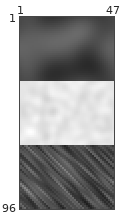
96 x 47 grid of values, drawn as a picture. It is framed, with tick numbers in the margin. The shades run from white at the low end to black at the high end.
The table splits into 3 rows of 1 panel. Panel 1,1: high, smooth. Panel 2,1: very low, blotchy, faint in contrast. Panel 3,1: high, slanting down to the right.
